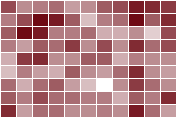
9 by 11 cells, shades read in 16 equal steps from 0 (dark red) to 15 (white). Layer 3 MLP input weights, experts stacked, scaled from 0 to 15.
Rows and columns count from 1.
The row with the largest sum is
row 7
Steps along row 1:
up down down up down down down down up up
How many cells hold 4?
7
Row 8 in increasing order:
2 4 5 5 6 6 7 7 7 7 10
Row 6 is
11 7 9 10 5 8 9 6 2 8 9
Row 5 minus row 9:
8 -6 -4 2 0 -3 -2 2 6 2 -1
